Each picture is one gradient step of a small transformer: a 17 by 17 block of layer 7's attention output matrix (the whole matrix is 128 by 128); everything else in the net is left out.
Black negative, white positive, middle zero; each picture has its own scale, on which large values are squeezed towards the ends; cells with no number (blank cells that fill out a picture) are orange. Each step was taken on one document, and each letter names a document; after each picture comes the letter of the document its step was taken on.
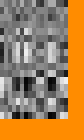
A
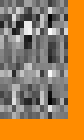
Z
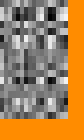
A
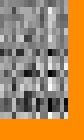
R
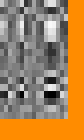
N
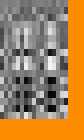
R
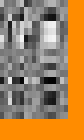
N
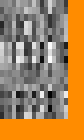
R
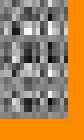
Z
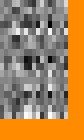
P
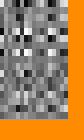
A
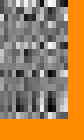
R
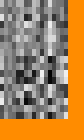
A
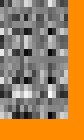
A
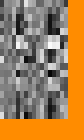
R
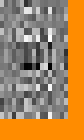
P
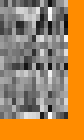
P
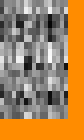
R
